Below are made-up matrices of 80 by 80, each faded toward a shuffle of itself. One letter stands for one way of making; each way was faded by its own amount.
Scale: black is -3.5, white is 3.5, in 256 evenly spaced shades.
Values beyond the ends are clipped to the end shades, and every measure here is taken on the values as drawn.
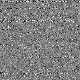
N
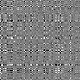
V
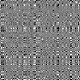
V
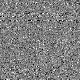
N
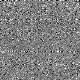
N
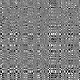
V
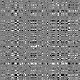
V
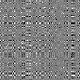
V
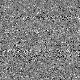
N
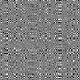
V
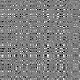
V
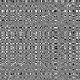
V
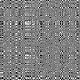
V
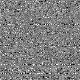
N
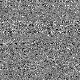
N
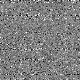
N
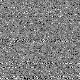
N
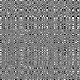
V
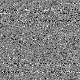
N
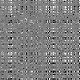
V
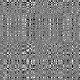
V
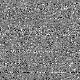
N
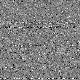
N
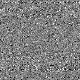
N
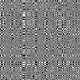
V
